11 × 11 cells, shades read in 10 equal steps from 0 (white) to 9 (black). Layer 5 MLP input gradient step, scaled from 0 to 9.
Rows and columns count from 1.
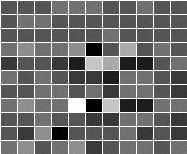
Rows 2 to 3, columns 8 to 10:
6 6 6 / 6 6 6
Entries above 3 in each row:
11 11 11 10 9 11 11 9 11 11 11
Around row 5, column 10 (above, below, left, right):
5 6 8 5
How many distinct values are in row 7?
3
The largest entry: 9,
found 3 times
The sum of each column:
63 60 58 65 58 69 62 62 66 64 67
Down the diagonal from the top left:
6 5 6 5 8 7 7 8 5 6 5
